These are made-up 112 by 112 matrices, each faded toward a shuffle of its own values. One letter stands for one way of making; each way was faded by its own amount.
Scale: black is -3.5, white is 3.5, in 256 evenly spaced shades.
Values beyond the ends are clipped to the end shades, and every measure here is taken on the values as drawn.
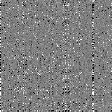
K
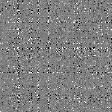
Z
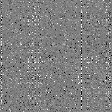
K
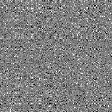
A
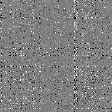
Z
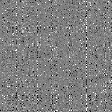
K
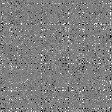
Z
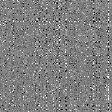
K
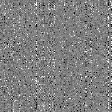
K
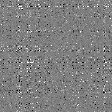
Z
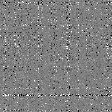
Z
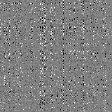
Z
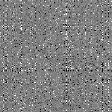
K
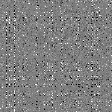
Z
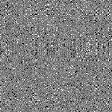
A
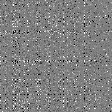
Z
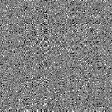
A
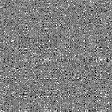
A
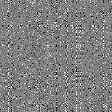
K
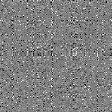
K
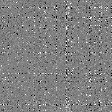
Z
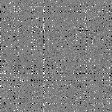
Z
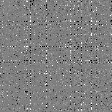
Z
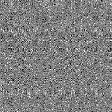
A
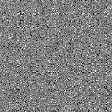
A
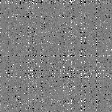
Z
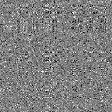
A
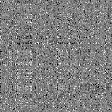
A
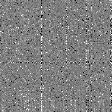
K
